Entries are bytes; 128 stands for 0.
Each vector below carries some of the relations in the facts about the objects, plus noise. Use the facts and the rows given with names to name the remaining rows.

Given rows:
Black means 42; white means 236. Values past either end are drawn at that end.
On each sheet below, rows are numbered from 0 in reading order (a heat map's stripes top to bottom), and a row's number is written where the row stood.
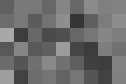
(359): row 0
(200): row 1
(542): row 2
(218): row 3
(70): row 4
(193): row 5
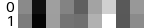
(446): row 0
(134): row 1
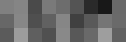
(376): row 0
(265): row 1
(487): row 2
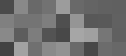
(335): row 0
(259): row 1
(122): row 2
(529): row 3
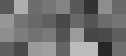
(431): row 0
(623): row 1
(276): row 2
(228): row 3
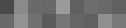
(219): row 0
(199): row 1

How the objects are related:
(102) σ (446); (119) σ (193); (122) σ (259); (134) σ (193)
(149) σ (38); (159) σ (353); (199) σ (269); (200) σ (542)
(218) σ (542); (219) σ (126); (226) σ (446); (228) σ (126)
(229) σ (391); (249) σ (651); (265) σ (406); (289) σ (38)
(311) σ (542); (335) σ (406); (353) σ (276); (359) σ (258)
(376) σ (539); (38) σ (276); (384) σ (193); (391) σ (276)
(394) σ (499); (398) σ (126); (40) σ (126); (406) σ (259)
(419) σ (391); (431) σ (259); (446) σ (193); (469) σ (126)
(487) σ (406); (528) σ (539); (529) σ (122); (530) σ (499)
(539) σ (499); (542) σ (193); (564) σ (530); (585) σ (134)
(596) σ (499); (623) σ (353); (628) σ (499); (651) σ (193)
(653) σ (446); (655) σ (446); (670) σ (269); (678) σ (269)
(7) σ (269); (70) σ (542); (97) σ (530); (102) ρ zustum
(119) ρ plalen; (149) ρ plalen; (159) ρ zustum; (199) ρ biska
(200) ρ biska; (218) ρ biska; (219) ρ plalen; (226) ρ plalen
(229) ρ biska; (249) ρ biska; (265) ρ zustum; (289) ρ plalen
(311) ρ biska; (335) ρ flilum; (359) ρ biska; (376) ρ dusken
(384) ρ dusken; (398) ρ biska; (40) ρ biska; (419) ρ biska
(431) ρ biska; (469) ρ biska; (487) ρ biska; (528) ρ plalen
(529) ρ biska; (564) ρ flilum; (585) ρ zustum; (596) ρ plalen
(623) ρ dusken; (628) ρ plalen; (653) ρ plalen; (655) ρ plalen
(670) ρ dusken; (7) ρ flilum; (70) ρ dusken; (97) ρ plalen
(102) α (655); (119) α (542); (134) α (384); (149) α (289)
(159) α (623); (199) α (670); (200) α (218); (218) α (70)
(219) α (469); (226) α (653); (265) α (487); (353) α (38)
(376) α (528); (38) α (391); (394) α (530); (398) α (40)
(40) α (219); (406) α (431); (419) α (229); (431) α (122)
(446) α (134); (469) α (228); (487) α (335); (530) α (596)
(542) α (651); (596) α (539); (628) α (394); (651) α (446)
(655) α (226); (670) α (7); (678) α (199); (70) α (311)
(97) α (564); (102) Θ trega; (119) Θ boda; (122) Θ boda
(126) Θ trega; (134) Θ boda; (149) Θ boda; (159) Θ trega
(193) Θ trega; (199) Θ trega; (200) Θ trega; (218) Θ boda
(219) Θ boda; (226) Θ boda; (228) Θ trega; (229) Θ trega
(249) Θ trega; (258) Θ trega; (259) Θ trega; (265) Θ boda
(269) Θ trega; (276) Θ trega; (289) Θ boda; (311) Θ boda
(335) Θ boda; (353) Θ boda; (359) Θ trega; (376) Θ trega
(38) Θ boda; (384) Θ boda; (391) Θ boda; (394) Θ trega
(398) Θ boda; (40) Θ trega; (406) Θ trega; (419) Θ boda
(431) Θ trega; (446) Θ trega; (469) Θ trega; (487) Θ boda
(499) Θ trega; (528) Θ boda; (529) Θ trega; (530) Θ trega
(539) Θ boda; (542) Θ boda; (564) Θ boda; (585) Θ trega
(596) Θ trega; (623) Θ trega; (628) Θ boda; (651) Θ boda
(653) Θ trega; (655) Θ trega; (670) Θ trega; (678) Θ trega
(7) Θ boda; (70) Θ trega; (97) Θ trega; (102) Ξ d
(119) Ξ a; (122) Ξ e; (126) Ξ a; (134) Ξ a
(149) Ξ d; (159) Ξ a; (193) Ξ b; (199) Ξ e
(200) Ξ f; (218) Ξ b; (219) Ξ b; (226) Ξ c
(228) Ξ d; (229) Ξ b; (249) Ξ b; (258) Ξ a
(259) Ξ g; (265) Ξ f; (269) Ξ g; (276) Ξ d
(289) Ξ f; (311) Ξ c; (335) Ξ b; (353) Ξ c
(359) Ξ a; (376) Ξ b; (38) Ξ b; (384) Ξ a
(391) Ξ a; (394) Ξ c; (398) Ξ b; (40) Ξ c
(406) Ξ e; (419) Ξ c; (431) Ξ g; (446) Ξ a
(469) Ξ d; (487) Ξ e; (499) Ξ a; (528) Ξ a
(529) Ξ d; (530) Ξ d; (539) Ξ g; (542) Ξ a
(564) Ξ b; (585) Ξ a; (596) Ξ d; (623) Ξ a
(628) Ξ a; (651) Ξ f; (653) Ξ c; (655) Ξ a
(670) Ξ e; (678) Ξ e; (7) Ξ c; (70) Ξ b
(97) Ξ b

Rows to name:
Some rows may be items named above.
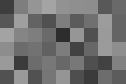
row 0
(596)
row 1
(487)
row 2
(394)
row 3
(655)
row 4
(193)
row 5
(149)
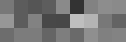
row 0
(119)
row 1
(391)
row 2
(359)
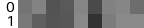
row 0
(628)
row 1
(119)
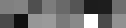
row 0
(376)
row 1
(384)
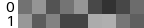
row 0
(97)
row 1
(391)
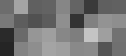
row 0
(229)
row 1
(119)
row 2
(7)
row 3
(469)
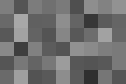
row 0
(585)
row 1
(229)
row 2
(487)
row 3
(651)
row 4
(249)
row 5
(564)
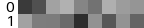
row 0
(653)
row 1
(394)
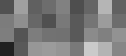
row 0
(419)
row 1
(528)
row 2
(585)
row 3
(311)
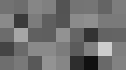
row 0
(670)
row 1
(651)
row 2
(229)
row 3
(226)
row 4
(102)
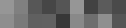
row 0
(38)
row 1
(353)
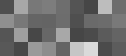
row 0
(40)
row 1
(159)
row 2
(398)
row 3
(539)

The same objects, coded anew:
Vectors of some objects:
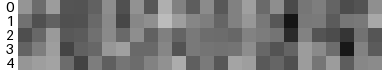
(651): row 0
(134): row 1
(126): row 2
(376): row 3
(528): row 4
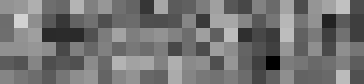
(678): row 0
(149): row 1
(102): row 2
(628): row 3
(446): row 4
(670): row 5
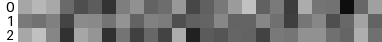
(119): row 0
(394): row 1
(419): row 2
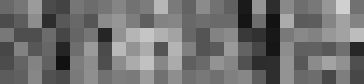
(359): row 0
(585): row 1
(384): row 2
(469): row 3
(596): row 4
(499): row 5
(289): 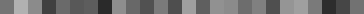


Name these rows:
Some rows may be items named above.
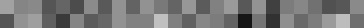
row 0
(651)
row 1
(359)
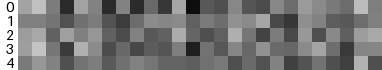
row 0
(419)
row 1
(391)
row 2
(487)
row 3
(353)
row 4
(40)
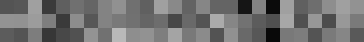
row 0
(585)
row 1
(628)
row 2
(446)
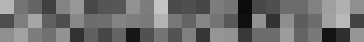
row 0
(7)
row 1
(359)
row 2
(265)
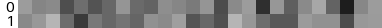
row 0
(218)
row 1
(528)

